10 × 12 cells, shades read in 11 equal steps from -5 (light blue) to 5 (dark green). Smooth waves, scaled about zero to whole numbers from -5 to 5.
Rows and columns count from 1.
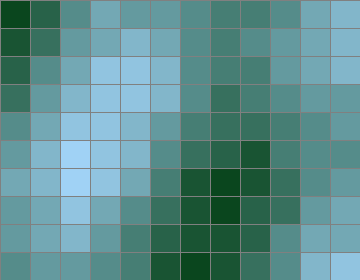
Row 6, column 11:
0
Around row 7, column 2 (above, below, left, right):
-3 -2 -2 -5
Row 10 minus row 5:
0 1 3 4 4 5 4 2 0 -1 -3 -3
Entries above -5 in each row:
12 12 12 12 12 11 11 12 12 12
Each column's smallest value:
-2 -3 -5 -4 -4 -3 0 1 0 -1 -3 -4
